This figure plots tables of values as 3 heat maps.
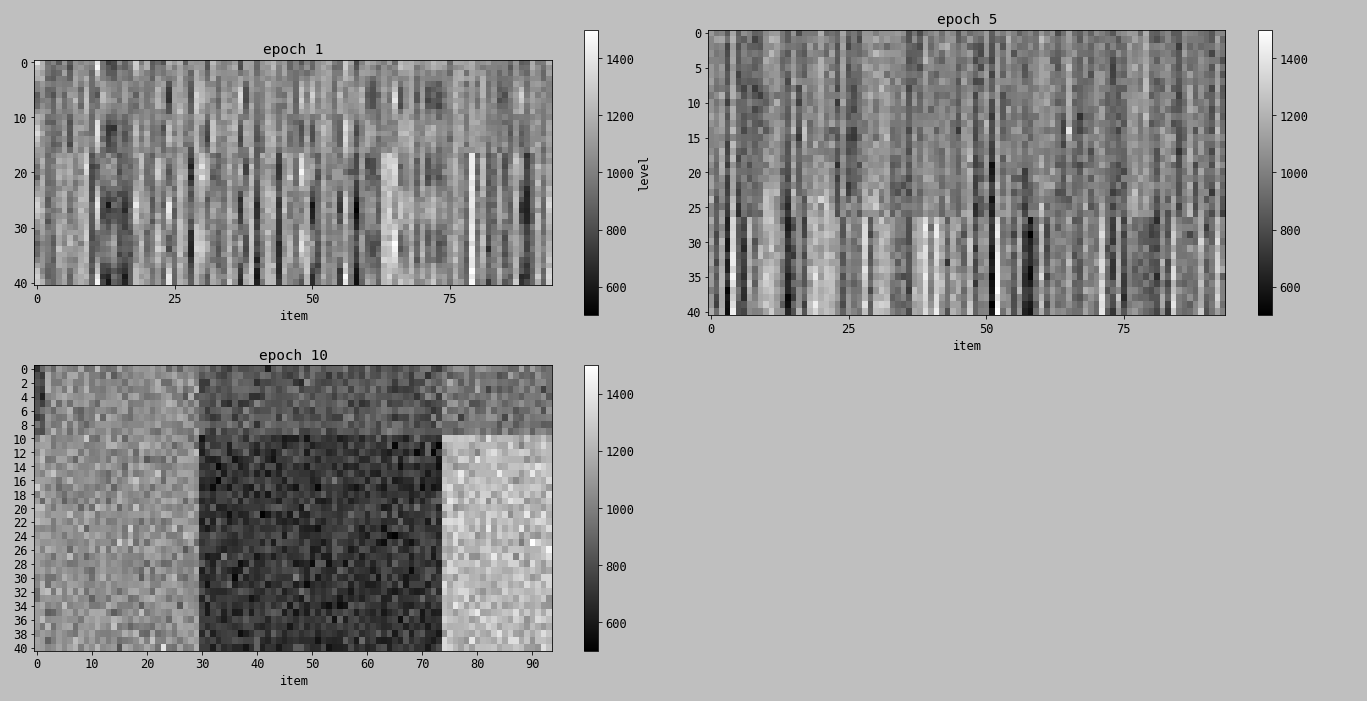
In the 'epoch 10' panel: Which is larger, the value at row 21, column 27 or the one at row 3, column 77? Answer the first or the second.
the first
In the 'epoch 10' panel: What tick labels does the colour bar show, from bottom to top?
600, 800, 1000, 1200, 1400
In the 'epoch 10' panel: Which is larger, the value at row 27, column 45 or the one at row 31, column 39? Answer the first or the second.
the first
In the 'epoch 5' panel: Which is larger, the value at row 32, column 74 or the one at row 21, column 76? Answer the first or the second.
the first
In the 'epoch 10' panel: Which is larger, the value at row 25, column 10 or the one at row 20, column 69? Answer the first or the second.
the first
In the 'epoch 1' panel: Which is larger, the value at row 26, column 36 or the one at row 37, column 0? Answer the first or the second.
the second
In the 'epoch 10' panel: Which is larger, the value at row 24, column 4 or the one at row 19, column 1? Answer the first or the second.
the first
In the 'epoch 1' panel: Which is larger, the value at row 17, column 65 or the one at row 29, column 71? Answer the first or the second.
the first
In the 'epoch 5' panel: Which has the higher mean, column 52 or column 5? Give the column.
52
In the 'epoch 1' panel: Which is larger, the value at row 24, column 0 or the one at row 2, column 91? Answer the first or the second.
the first
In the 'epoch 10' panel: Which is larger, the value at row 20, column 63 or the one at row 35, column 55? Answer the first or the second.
the second
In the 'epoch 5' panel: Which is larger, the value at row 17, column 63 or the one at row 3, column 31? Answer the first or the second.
the second
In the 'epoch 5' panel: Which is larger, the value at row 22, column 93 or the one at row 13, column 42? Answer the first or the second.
the second
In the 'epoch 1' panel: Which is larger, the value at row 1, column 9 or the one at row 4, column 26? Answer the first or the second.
the second
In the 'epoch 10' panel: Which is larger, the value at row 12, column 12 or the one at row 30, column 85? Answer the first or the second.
the second
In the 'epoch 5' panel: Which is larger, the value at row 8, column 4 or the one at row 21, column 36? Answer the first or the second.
the first
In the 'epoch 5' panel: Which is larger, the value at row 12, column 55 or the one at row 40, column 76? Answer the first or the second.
the second
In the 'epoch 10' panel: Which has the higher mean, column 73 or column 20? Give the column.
20
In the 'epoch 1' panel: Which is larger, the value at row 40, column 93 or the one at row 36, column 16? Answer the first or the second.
the first
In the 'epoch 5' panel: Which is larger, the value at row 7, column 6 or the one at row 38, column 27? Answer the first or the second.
the second
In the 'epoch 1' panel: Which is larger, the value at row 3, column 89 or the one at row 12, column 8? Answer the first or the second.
the second
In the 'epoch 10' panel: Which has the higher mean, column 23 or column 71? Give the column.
23
